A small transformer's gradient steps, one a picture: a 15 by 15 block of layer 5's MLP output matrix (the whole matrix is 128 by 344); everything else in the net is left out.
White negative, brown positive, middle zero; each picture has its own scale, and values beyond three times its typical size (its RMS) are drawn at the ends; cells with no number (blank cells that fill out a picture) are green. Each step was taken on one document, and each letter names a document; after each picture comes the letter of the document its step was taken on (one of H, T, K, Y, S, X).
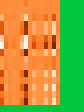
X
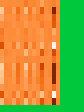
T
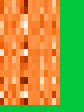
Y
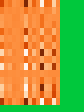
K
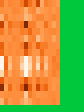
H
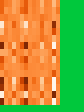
Y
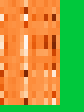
X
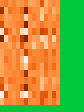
H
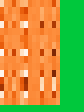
Y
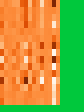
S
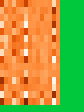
Y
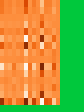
K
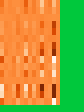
T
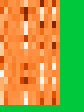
H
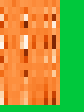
X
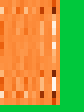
T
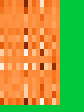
K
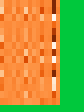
T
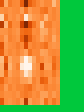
H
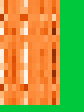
Y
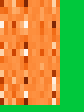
Y
